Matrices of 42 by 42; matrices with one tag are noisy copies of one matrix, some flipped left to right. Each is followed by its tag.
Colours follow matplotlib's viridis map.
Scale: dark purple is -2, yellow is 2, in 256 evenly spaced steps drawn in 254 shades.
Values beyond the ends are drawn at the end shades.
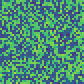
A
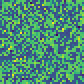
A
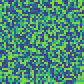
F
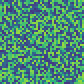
F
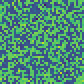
F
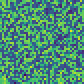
F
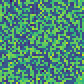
F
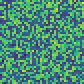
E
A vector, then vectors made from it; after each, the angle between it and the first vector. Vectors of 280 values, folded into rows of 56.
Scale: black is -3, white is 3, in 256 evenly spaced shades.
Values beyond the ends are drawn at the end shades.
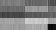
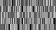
orthogonal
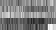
nearly opposite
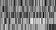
partly aligned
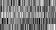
partly opposed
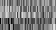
partly opposed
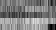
nearly parallel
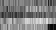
nearly parallel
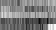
nearly opposite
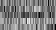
partly aligned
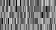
orthogonal
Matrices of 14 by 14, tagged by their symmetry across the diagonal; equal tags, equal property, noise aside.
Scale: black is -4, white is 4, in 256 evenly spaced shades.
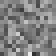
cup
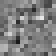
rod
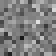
rod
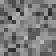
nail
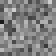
cup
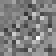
nail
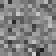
cup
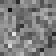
cup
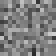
rod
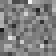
rod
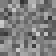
rod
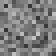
nail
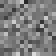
cup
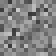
nail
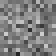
cup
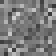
nail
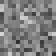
cup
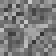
nail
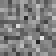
rod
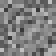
nail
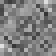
nail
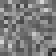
nail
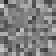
rod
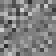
rod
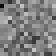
cup
